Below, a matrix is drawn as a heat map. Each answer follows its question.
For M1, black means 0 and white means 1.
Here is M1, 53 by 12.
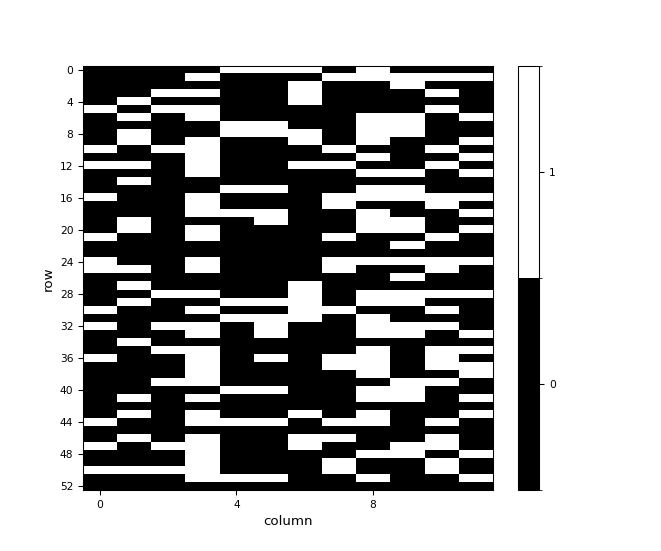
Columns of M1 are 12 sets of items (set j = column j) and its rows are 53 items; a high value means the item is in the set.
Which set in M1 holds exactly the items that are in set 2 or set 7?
10
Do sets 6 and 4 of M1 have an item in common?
yes
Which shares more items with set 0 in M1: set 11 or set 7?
set 7
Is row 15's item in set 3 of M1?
no
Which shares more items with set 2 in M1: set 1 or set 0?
set 0
